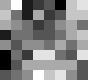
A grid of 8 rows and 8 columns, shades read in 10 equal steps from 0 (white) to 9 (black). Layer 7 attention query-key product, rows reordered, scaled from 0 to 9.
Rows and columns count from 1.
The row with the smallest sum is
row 8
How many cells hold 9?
3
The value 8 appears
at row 1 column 3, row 2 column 3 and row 4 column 1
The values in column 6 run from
1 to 9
